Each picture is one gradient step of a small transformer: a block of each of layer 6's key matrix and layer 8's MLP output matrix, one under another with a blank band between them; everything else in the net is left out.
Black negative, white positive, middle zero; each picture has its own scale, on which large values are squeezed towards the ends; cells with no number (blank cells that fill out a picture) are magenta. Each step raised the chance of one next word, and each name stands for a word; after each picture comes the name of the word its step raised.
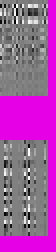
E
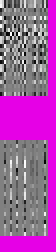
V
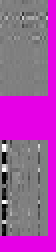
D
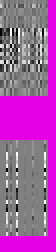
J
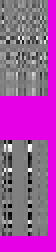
D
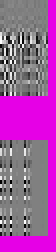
E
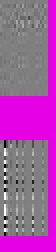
E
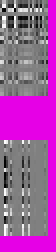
V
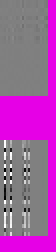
J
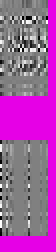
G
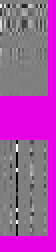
D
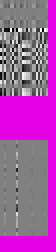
J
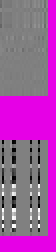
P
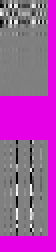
P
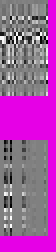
P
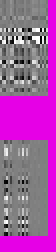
E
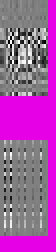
J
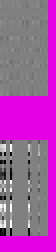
G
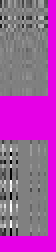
G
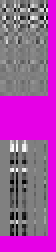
D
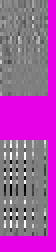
J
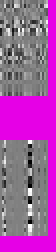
V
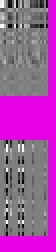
D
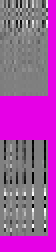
P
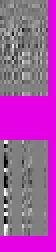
V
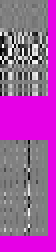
P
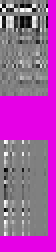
J
